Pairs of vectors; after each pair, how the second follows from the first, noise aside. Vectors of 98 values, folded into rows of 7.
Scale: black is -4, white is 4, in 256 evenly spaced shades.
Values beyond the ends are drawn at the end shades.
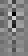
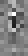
sign-scrambled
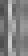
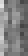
wrapped around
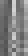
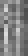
wrapped around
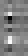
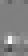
partly zeroed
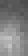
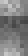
wrapped around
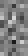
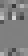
partly zeroed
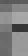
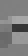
partly zeroed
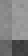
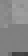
partly zeroed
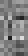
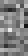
wrapped around
